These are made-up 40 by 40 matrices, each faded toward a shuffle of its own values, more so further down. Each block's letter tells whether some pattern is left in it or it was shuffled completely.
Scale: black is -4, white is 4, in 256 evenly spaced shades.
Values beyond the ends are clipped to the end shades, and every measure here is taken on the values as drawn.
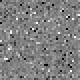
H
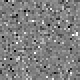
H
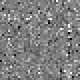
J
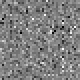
J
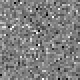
H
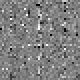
J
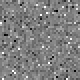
H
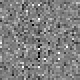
J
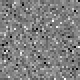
H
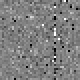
J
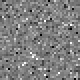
H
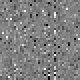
J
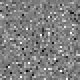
H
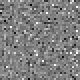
H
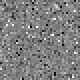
H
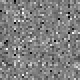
J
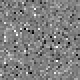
H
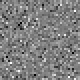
H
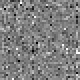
J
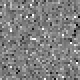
H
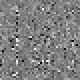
J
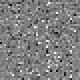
J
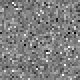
H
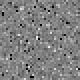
H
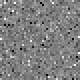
H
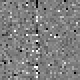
J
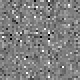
J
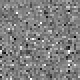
J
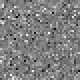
H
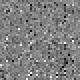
J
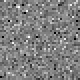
H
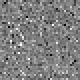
H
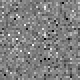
J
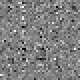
J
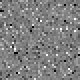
H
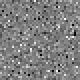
H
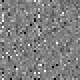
J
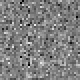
J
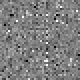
J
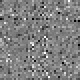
J
